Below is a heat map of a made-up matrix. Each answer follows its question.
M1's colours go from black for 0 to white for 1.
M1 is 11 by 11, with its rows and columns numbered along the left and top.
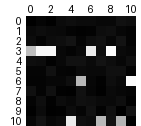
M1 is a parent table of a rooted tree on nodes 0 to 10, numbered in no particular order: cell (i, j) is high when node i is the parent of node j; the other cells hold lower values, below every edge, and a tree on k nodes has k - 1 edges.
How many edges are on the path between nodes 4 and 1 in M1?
4
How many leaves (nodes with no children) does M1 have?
8
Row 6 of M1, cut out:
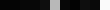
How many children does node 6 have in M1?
2
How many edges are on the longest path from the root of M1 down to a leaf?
3
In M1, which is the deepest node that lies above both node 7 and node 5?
6
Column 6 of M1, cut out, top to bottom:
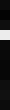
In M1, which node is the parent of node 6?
3
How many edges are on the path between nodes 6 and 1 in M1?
2
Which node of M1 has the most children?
3
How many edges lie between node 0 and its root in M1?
1
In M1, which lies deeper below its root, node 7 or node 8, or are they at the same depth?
node 7
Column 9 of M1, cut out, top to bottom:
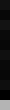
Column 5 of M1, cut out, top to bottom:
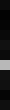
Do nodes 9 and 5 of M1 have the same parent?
no
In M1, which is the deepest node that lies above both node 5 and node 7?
6
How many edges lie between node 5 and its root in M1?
2
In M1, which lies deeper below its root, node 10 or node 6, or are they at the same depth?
node 10
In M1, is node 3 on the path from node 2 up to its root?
yes
